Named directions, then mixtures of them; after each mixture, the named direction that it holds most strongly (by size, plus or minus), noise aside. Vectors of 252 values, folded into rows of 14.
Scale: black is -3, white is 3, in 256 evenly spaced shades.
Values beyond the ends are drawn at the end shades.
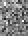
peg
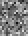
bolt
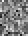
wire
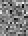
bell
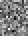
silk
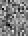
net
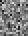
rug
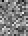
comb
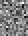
bell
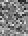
bolt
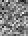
comb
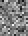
comb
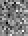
bolt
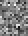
comb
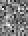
net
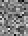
comb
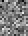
comb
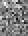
peg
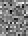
bell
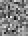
silk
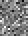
comb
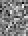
bell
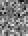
bolt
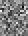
silk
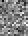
comb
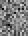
net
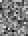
silk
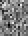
rug
